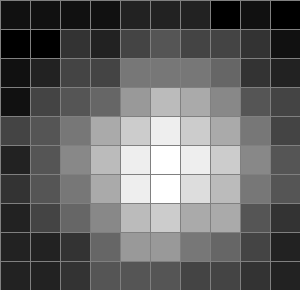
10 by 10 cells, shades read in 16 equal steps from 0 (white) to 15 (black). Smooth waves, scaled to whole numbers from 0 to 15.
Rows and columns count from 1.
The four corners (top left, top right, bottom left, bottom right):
14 15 13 13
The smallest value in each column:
11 10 7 4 1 0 1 3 7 10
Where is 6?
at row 4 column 5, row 9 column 5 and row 9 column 6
